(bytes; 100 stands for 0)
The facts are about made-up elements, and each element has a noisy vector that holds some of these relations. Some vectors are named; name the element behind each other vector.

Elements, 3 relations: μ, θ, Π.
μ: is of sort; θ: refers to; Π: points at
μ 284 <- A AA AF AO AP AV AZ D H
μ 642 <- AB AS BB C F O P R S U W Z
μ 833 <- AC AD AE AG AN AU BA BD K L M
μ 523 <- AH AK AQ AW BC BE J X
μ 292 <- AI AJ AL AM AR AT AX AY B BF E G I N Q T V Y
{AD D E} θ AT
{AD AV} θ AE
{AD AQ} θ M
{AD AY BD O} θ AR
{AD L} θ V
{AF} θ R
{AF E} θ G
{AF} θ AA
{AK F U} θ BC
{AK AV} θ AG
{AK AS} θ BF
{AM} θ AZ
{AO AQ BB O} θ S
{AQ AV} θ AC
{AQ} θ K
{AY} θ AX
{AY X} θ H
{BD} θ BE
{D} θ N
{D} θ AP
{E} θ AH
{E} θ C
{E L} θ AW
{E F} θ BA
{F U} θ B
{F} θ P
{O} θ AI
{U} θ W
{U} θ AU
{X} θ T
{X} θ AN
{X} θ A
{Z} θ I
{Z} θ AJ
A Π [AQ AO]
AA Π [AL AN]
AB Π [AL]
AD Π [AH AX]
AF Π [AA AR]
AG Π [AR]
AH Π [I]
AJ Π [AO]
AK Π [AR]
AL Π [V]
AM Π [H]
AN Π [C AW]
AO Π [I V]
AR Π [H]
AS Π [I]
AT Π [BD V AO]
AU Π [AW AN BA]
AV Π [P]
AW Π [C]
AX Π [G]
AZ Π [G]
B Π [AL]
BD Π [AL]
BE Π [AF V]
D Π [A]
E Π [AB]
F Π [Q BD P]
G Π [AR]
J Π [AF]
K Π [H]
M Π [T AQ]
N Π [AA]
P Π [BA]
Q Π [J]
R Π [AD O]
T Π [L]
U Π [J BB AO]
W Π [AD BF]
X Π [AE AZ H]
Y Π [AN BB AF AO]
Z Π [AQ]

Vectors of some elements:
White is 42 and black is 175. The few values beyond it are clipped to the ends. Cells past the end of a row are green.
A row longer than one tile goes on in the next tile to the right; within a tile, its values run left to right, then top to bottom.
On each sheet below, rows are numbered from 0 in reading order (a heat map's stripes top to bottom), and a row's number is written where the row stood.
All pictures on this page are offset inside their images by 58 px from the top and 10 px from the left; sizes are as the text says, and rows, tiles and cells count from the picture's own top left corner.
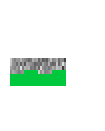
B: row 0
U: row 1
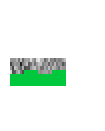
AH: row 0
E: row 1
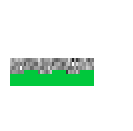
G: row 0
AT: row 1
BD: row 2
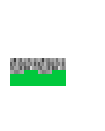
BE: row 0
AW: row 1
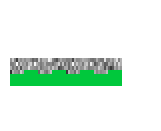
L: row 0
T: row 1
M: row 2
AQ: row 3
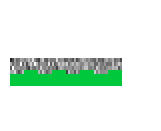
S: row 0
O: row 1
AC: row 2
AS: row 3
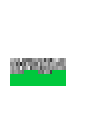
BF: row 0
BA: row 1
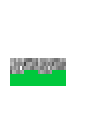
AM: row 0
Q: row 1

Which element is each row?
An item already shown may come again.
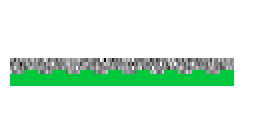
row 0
BC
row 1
AP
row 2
AM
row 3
H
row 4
BF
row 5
BB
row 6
AV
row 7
X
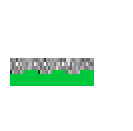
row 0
M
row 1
L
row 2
AY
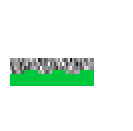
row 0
AH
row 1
S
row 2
AK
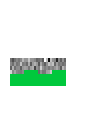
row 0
P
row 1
H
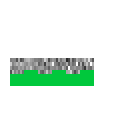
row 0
AN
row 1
AP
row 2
S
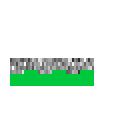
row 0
AO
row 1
AY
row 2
AD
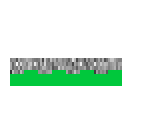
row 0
M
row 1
X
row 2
AP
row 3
K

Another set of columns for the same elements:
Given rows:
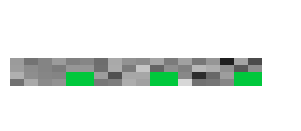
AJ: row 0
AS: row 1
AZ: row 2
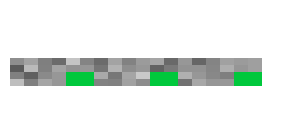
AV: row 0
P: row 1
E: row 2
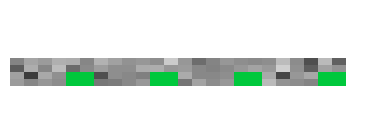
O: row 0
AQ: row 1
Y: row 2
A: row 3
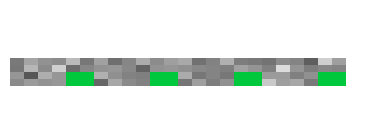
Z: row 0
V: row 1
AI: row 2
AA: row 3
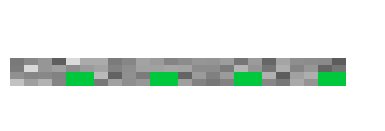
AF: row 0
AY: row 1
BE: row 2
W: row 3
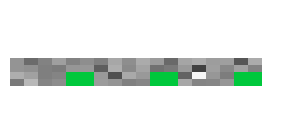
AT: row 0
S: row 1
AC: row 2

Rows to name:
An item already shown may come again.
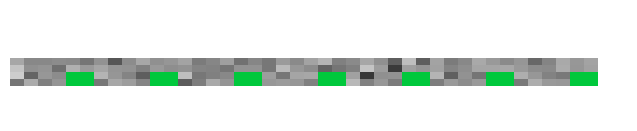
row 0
T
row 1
G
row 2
BF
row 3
C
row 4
H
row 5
AY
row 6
E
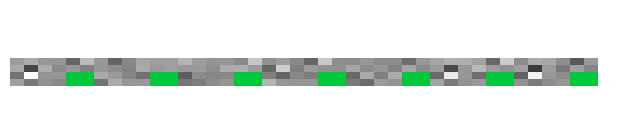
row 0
BA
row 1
E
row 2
AQ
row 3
D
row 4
BC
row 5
AD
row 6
AG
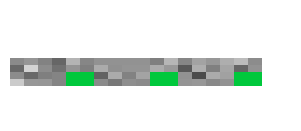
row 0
AP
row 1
J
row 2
BB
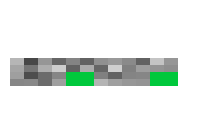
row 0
AM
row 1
D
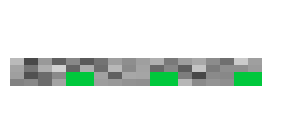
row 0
AM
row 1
AB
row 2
AO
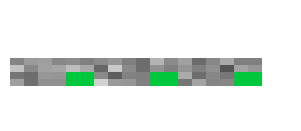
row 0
X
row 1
AP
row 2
AR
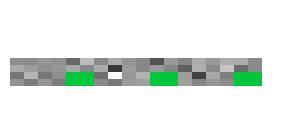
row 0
AH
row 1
AU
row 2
O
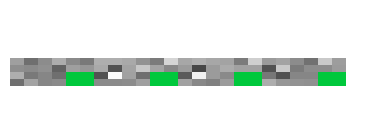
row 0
AR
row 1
L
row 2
BD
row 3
AO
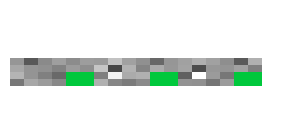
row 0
G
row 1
AN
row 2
M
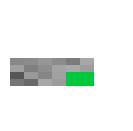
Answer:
AK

